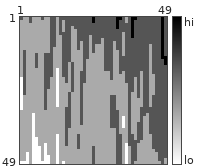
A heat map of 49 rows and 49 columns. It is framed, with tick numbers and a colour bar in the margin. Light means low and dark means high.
The top right is the ninth with the highest average. The bottom middle is the smoothest part. Streaks run downward. The field climbs toward the top right. The bottom left is the ninth with the lowest average.
